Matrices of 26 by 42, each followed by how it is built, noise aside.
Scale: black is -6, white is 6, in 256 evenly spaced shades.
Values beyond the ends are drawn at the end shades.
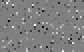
sparse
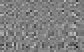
low rank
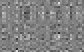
low rank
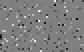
sparse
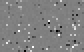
sparse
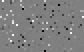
sparse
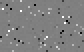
sparse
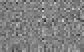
low rank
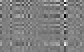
low rank
